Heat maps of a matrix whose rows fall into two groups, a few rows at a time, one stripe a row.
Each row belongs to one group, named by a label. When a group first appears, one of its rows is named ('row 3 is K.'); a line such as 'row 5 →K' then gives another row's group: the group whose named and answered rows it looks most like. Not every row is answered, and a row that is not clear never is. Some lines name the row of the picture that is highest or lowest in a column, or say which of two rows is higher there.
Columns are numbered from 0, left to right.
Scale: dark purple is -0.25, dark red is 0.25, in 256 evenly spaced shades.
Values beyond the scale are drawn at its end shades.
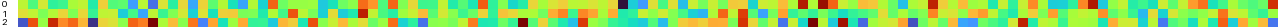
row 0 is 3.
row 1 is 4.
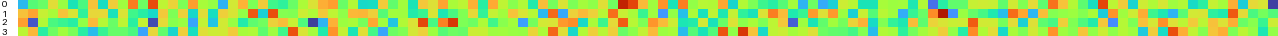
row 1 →3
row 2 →4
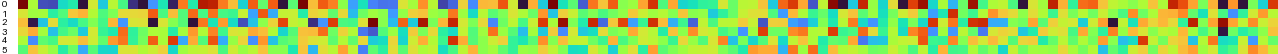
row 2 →4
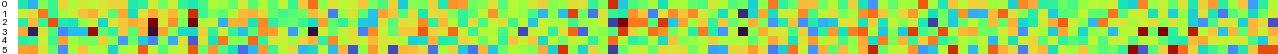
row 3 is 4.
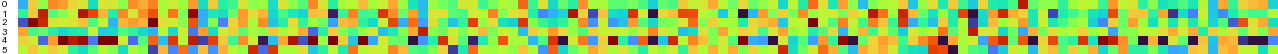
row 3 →4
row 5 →3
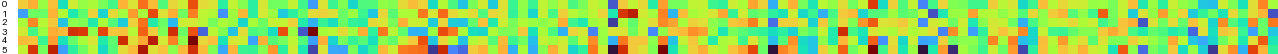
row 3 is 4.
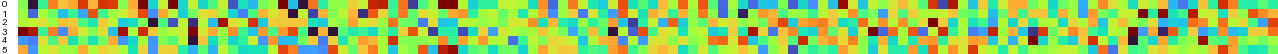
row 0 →4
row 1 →4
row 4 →3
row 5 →4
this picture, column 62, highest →3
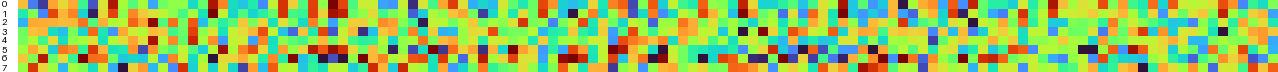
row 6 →4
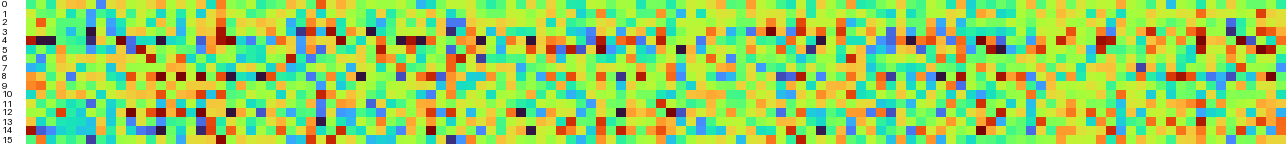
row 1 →4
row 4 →4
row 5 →4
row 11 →4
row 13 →4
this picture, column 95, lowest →10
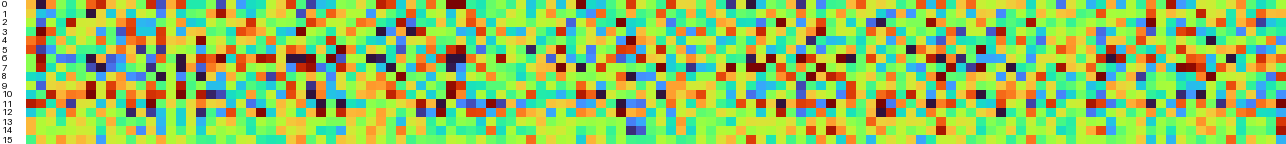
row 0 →4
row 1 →4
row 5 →4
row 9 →4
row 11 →3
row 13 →3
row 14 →3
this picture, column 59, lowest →11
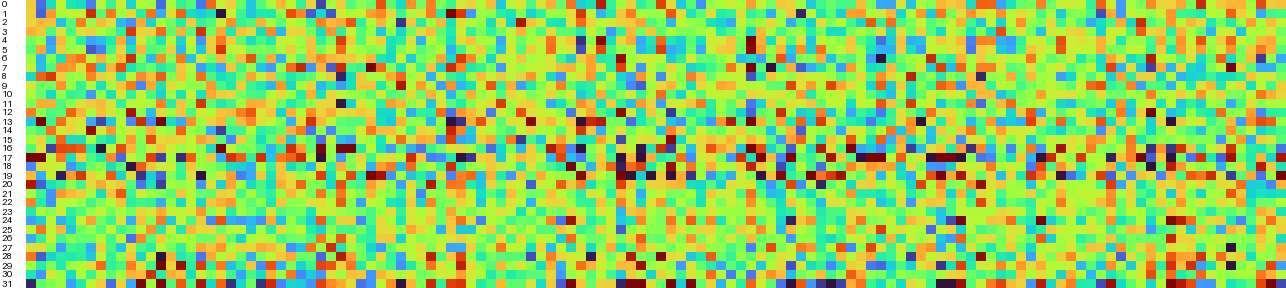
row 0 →4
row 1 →4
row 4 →4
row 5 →4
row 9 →3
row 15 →3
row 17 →3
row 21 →4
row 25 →3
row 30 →4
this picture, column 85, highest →17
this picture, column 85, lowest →6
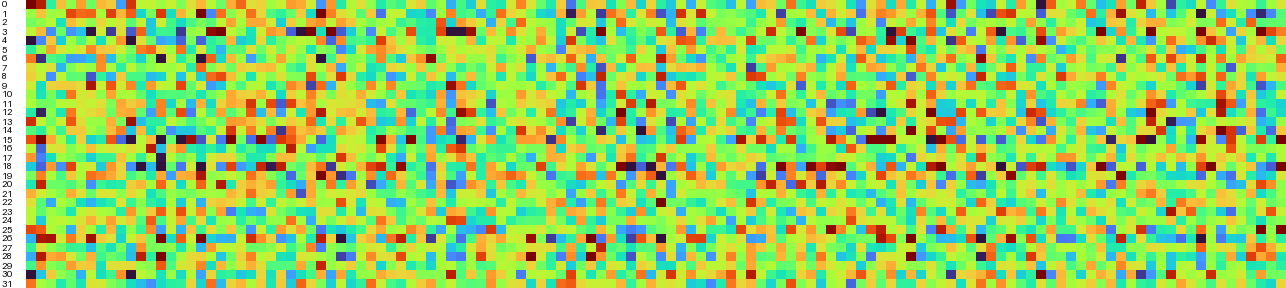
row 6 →4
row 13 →3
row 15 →3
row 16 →4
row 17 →4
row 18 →3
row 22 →4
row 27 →4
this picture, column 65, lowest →3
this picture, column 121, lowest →14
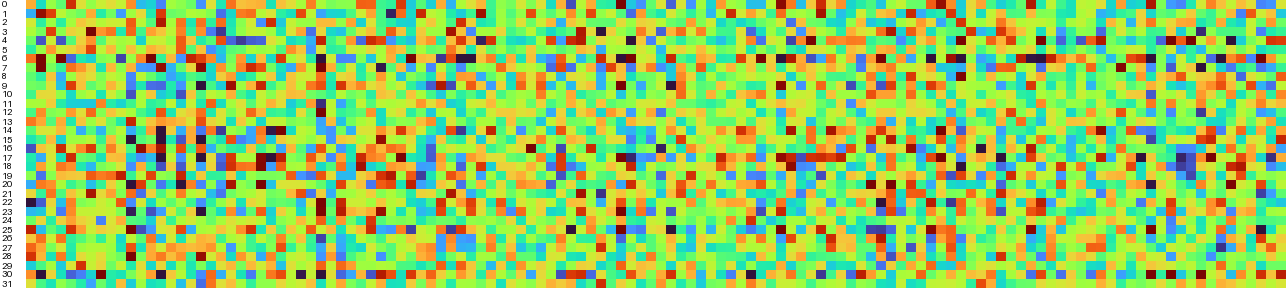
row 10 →3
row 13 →3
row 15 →3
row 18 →3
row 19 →4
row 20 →3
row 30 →4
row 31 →4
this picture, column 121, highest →18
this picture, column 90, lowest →6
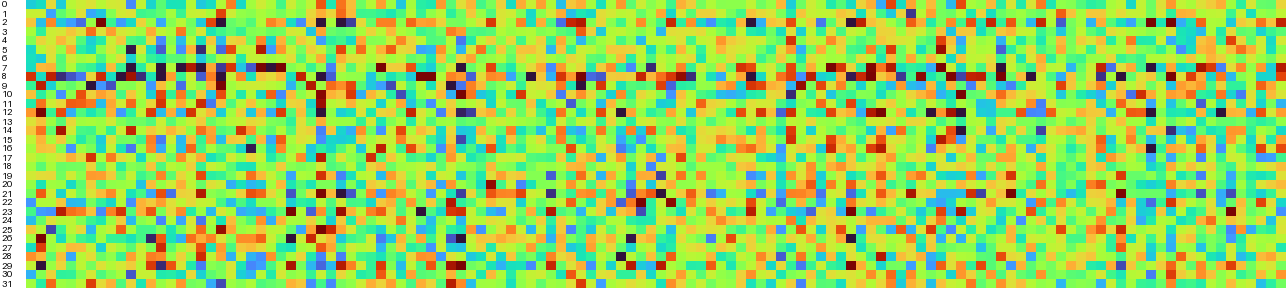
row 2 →4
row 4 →3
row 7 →3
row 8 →4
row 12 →3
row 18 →3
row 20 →3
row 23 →4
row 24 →3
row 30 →3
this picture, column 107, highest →7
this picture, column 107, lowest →8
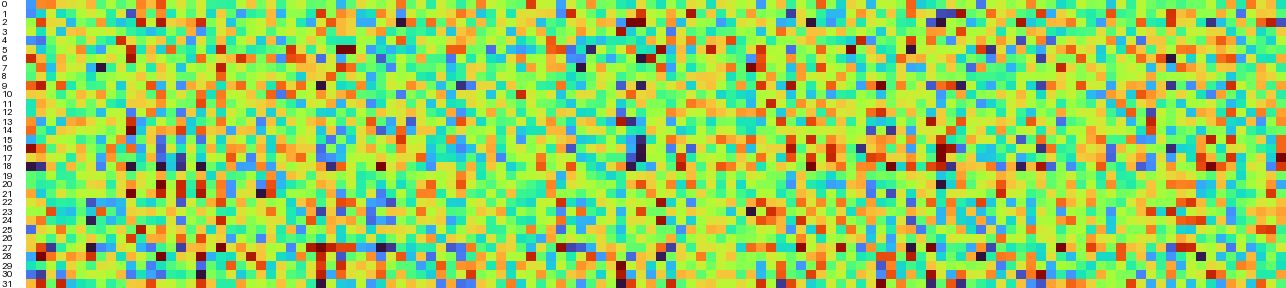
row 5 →4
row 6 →3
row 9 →3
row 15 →3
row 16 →3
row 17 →3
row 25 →4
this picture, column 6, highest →28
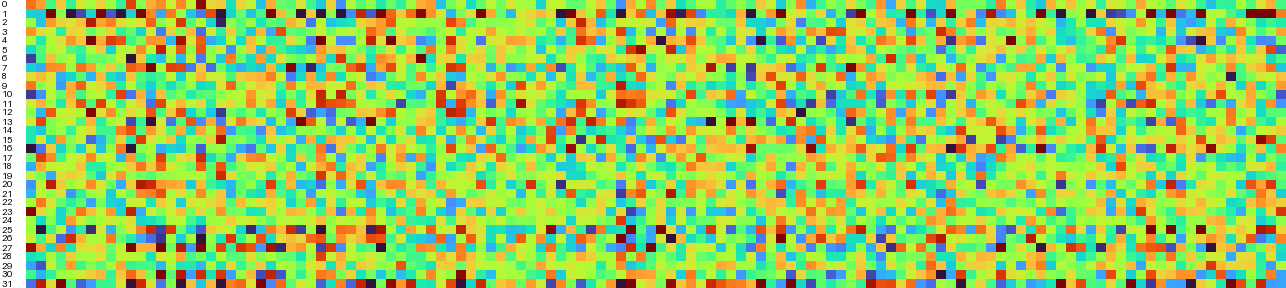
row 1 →4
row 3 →3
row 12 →4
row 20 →4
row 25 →4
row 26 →3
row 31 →3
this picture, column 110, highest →31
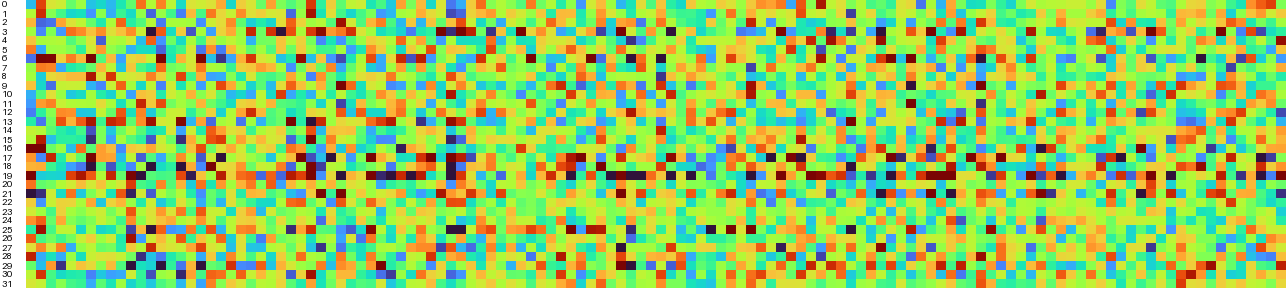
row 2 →4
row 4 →3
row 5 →4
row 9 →4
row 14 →4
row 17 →4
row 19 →3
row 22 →4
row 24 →3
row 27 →3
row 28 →4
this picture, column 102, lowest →21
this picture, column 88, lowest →9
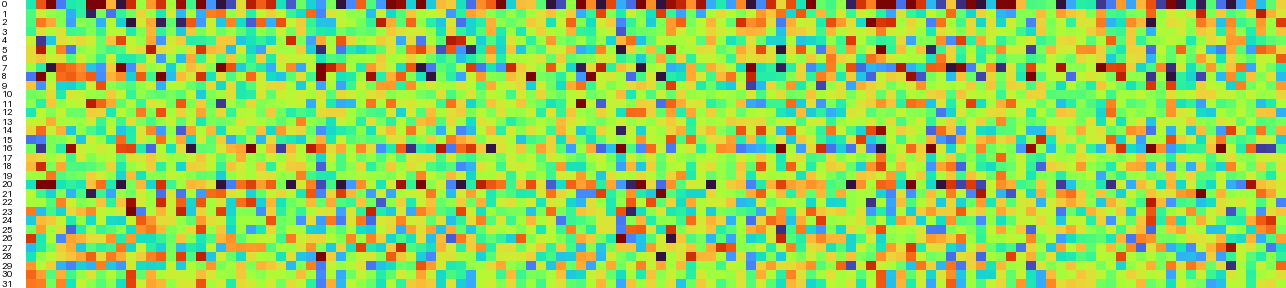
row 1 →4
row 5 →3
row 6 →3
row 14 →3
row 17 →3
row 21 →4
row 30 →3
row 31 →3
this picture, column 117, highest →21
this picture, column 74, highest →0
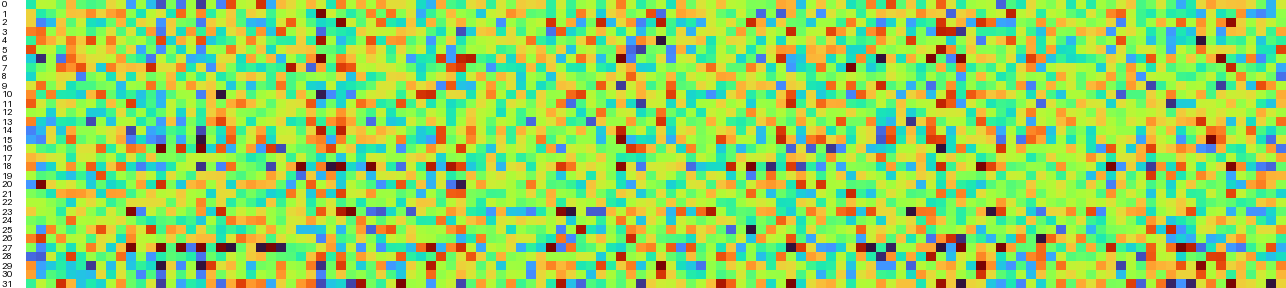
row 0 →3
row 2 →4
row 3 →3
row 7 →4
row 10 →4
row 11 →3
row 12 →4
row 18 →4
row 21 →4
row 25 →4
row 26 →3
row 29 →4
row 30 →4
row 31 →3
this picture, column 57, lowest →23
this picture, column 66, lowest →18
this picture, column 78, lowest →16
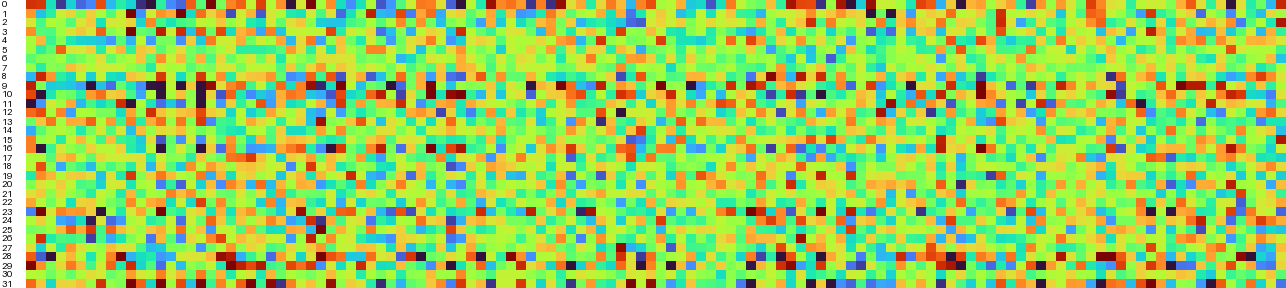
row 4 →4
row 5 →4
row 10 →4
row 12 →3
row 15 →3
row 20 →3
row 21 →3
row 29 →3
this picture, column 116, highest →9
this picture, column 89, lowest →23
